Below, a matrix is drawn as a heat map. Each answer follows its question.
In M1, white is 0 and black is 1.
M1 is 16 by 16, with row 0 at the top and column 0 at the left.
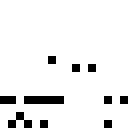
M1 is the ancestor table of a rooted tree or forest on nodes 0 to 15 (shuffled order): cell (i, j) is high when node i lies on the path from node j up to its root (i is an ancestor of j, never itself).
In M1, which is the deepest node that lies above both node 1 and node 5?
15
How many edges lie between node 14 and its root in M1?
0
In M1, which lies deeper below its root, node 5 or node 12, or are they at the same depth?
node 5
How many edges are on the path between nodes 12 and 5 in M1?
2
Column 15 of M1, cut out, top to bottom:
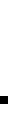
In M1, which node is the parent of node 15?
12
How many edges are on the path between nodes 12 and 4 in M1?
1
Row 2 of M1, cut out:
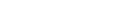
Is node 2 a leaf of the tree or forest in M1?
yes
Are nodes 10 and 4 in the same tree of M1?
no
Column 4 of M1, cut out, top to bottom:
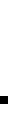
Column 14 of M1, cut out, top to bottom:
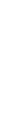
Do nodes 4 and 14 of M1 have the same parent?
no
